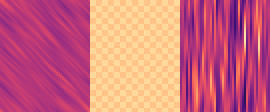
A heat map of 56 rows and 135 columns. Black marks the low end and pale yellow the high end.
The table splits into one row of 3 panels. Panel 1,1: middling, slanting down to the right, faint in contrast. Panel 1,2: very high, checkered, faint in contrast. Panel 1,3: middling, streaked downward, strong in contrast.
